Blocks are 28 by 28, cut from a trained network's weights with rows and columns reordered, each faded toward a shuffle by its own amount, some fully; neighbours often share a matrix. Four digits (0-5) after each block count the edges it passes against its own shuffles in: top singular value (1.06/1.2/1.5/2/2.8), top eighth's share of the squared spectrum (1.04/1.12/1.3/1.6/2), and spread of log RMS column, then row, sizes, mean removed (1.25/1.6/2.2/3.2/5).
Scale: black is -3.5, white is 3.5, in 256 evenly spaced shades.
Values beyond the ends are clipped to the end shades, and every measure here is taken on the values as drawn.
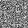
1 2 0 0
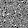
0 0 0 0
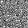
1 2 0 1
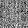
2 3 0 2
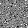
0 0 0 0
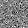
0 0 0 0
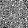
2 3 0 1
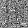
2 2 0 1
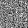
1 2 0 0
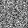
0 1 0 0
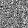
1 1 0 0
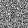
0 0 0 1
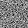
1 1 0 0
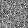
1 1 0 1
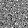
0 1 0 0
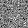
0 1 0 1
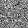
1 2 0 1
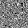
2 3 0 1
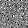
1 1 0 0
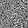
1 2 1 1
